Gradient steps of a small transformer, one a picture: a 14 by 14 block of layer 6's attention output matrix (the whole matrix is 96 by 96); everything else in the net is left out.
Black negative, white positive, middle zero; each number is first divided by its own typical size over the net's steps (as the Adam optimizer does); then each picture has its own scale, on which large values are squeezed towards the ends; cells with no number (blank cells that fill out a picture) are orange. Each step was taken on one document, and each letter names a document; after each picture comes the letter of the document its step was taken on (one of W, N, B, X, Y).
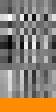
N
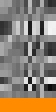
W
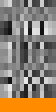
W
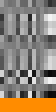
W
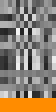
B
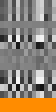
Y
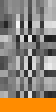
W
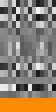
Y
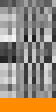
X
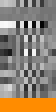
N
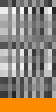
X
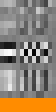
N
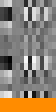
B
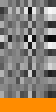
W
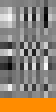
N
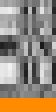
X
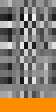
B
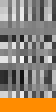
X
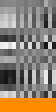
X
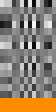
W
